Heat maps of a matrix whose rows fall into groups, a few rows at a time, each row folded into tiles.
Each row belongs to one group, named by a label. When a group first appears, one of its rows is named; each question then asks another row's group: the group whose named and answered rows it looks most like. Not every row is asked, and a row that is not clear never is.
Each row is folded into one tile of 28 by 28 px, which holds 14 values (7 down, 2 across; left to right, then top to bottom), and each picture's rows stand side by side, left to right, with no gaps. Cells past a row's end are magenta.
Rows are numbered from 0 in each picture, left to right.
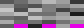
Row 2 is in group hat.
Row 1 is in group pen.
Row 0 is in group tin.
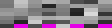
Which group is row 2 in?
hat
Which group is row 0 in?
pen
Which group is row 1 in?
pen
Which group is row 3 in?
pen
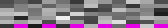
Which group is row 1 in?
pen
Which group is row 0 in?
tin
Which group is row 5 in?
hat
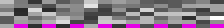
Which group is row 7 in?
hat
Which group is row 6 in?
tin
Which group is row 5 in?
tin
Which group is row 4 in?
tin
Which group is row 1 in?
tin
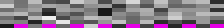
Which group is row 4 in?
pen
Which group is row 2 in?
pen
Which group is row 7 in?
tin
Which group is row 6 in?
pen
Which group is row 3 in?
hat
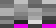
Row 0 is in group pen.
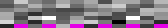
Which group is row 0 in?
pen
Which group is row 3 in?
tin
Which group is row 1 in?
hat
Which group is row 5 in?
pen
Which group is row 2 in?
hat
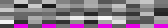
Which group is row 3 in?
hat
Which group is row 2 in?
hat
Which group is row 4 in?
pen
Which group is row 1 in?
pen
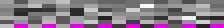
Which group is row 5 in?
tin
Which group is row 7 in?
tin
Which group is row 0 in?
hat
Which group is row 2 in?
hat
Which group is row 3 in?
tin
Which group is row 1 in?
hat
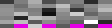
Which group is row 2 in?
tin
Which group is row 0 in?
tin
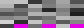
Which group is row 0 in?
pen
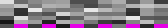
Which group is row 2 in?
tin
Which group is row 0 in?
hat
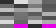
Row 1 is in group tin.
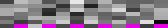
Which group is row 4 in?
tin
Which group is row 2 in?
pen
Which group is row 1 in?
hat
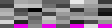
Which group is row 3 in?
hat
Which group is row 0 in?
pen
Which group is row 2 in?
pen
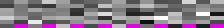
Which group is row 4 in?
hat
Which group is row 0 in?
pen
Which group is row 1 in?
pen
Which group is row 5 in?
hat
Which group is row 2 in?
hat
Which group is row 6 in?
pen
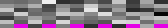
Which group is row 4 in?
tin
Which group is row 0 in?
tin
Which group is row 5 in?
hat
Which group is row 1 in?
pen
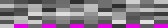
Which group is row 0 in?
hat
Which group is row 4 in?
pen
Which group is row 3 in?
tin
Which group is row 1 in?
tin
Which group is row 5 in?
pen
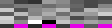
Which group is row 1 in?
pen
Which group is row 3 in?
tin
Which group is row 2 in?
tin
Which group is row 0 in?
tin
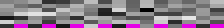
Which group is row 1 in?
tin
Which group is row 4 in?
tin
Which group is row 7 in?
pen
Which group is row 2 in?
tin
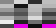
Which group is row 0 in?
pen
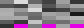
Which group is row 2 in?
hat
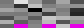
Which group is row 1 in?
hat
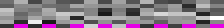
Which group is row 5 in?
tin
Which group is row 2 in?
tin
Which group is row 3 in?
hat
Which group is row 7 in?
hat
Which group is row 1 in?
pen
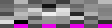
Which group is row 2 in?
pen
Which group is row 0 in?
pen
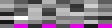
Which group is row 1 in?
pen
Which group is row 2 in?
tin
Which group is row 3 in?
tin
